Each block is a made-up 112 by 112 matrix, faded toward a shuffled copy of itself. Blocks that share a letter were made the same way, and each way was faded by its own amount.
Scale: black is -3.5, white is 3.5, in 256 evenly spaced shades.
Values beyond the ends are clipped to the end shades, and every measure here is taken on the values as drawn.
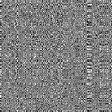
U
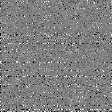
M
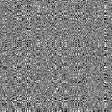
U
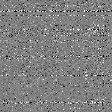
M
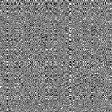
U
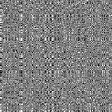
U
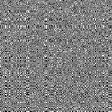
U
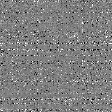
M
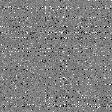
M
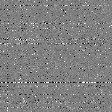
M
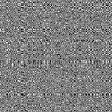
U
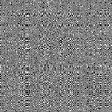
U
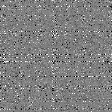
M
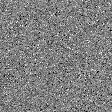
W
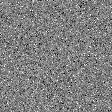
W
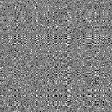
U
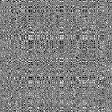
U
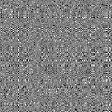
U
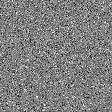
W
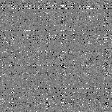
M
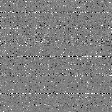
M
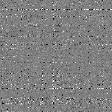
M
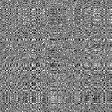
U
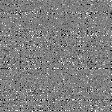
M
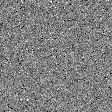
W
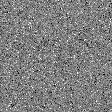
W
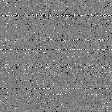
M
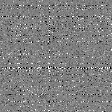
M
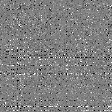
M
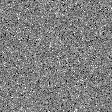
W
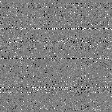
M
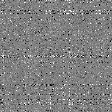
M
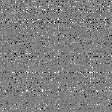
M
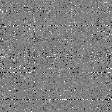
M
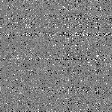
M
